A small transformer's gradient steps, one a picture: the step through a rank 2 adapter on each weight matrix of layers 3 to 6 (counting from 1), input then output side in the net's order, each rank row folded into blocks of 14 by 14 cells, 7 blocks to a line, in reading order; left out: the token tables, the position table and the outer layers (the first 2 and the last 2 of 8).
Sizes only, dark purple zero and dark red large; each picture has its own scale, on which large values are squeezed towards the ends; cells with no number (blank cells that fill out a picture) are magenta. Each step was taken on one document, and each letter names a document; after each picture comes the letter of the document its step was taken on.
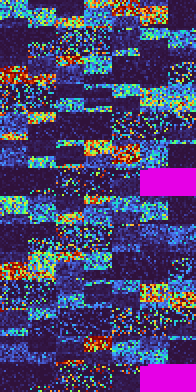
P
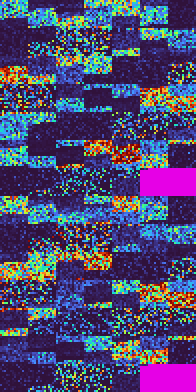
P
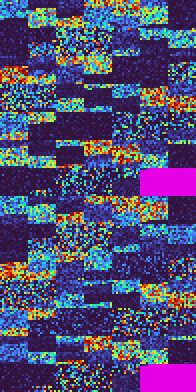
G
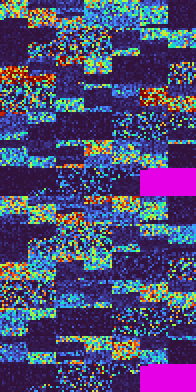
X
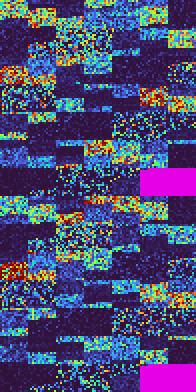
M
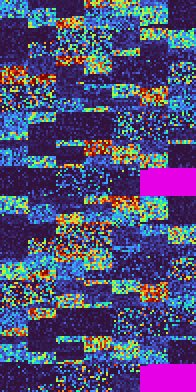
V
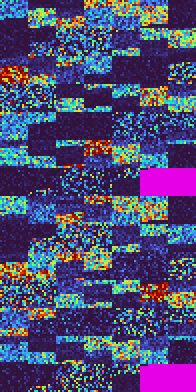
G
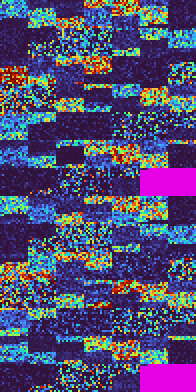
G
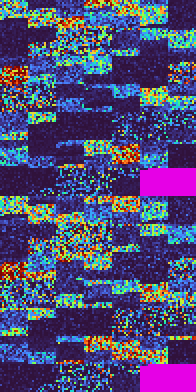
X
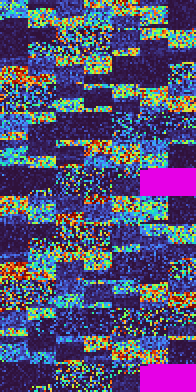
G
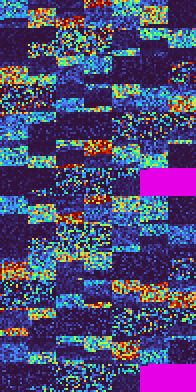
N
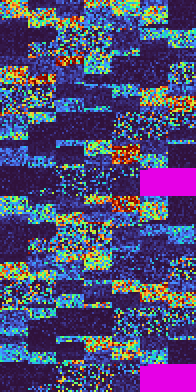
V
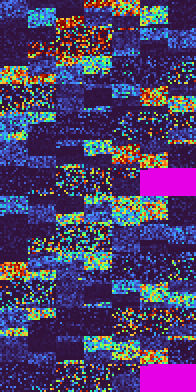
N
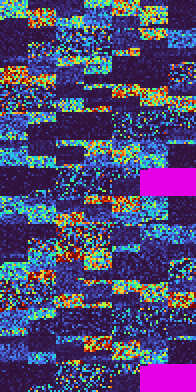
G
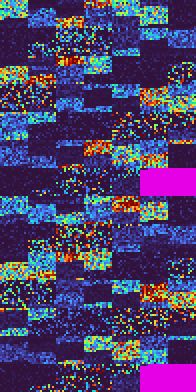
P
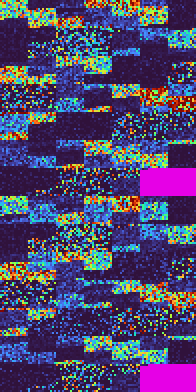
P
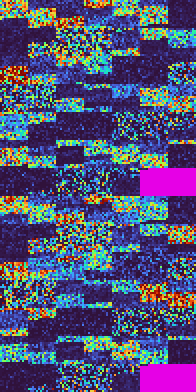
V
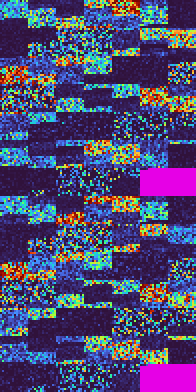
M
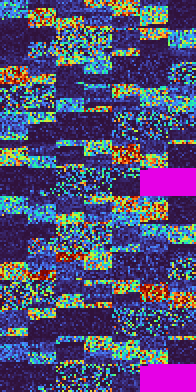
V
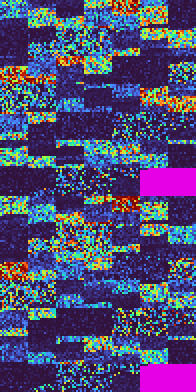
X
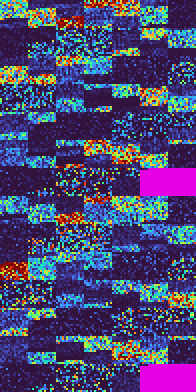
N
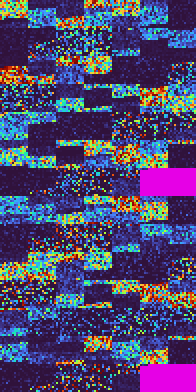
P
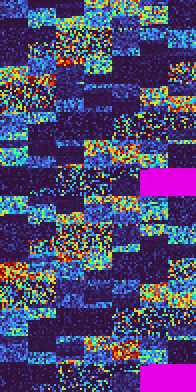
X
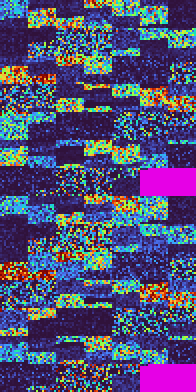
V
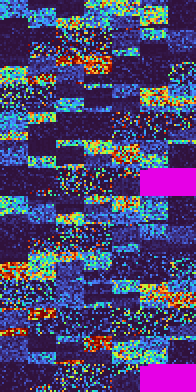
G
